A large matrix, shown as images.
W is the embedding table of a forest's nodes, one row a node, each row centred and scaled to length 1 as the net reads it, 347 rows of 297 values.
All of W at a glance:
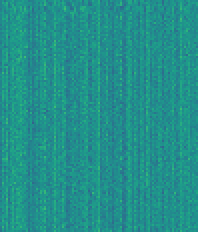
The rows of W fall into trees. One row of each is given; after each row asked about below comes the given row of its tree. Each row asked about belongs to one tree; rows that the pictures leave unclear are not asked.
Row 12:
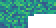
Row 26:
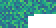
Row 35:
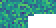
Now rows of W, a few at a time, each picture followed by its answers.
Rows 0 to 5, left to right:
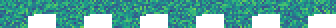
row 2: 35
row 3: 26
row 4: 26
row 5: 26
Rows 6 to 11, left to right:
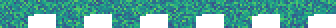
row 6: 26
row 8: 26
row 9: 12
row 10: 12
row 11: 12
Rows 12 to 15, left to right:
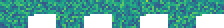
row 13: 12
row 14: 12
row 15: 12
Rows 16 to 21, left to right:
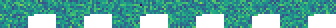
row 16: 12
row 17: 35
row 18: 35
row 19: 35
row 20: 26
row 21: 26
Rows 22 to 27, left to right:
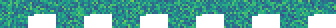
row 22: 12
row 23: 26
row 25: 26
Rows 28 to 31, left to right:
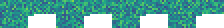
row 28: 26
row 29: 26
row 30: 12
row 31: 26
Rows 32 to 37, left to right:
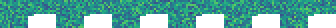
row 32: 12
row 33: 26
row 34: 26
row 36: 12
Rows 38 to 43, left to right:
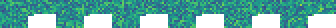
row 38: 35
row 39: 26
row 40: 12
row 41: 26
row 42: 26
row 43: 12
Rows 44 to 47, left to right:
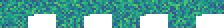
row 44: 35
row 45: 12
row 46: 12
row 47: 12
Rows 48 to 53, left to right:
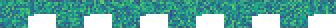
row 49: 35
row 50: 12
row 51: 26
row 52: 12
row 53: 26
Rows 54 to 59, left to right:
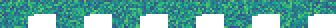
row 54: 12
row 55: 26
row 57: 12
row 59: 12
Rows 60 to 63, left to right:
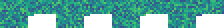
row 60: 26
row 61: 35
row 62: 26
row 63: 35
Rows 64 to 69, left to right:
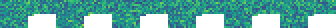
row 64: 26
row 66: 35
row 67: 26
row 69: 12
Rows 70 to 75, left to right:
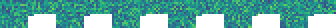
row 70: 35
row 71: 35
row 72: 26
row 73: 26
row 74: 26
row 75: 12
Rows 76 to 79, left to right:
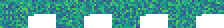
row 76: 26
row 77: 26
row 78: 12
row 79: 12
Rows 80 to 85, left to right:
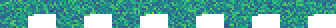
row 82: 26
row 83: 26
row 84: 12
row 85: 12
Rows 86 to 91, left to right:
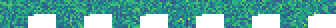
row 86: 12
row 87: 26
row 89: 12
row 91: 26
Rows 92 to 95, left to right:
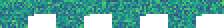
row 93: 26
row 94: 35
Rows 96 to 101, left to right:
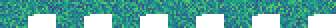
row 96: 26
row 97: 35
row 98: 35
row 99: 26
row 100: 26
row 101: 26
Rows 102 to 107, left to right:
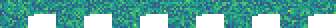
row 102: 26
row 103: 26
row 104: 26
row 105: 26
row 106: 35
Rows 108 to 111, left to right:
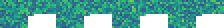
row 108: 26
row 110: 26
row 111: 35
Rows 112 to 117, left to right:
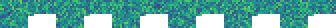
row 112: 26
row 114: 12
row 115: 26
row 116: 26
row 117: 26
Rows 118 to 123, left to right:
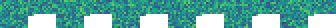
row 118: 26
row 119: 26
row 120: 12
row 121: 26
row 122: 12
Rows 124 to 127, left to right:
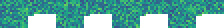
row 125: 12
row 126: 26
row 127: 26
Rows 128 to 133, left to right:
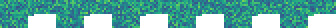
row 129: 12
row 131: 12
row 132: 12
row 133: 26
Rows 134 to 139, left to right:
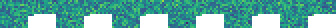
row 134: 35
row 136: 26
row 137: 26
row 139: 12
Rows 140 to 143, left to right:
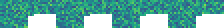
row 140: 26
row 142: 26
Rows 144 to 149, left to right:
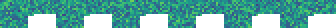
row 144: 26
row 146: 12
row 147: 12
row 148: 26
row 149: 26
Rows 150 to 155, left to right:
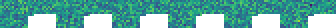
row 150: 26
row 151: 12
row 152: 12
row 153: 12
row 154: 12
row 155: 35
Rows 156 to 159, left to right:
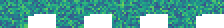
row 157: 26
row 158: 12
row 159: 35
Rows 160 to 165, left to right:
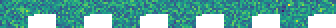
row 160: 26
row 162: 12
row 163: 12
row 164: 12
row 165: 35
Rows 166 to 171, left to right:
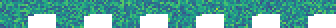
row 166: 35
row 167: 26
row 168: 12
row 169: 12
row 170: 12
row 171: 12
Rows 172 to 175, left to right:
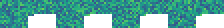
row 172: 35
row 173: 26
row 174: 26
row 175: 26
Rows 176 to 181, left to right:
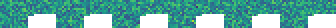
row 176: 35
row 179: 12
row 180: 12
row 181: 12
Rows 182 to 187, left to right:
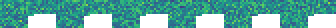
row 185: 12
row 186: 12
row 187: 35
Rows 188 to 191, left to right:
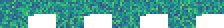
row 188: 26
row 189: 12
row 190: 35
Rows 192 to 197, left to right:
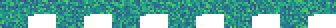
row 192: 35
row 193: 35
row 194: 12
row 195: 12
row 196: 35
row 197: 26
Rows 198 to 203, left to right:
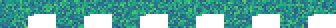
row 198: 26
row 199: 26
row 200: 12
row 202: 26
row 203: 12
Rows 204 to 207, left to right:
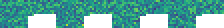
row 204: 12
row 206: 35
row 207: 26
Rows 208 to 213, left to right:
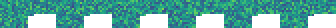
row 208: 12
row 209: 26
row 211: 26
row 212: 26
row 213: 35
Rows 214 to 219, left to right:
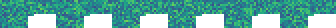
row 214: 12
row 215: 26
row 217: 12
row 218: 26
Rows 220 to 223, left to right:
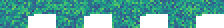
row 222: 26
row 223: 26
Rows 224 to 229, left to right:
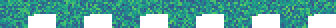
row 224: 26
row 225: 12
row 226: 26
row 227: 35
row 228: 12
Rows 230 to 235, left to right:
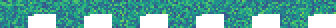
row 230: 12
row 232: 12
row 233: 12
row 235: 26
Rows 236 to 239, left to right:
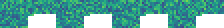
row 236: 26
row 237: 26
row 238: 26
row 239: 26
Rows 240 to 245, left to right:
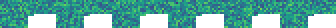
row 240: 26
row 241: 12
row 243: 12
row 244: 26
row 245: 35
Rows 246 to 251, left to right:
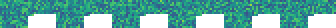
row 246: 26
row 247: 12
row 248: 12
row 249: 12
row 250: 35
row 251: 35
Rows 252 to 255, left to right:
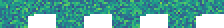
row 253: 35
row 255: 12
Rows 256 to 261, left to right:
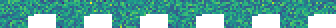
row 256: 26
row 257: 12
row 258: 12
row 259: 35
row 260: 35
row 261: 26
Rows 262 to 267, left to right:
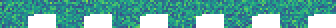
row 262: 35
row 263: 35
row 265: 12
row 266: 26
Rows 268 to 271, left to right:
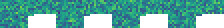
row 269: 35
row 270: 26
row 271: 35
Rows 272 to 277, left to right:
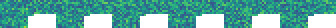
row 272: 26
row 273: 35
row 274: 12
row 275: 12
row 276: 26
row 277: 35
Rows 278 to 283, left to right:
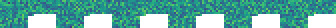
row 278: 12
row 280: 12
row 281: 12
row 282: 12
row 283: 26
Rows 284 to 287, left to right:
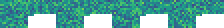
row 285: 26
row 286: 26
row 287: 26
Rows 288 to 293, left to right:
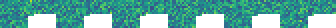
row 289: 26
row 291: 26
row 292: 12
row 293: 26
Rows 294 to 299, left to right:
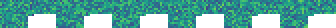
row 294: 35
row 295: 26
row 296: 12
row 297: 26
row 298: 12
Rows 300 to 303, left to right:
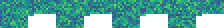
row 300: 26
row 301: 26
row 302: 26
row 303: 26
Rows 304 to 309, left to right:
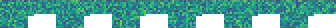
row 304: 12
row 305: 26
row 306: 12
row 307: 35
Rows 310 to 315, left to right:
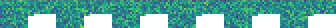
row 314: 26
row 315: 12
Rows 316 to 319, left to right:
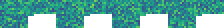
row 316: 26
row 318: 26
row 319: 26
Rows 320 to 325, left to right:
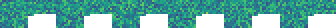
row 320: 12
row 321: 26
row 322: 12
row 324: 26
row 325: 12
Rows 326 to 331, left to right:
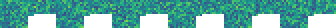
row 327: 26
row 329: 35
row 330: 26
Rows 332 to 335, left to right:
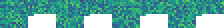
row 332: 35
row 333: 12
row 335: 26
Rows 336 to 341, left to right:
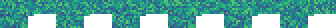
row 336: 26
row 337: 12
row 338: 12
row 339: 26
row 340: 26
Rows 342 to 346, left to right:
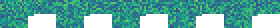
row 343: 12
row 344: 35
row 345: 35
